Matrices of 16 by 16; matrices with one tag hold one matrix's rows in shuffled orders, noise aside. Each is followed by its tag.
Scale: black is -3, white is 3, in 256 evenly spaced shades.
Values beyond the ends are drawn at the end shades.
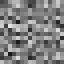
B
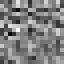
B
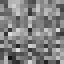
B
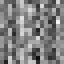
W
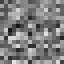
B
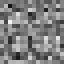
B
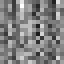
W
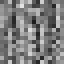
W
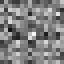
B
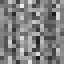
W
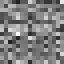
B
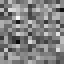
B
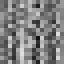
W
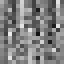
W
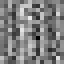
W
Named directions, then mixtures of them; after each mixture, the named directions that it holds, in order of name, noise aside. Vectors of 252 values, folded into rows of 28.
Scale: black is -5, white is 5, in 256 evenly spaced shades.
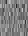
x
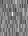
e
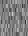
e, x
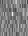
e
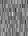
e, x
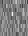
e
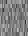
e, x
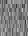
e, x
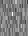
e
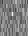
e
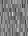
e, x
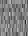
e, x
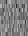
x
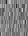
x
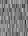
e, x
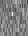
e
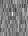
e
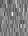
e, x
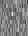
e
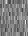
e, x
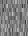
e, x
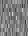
e, x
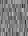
e, x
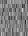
e, x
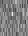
e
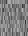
e, x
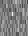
e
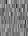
x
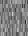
e, x
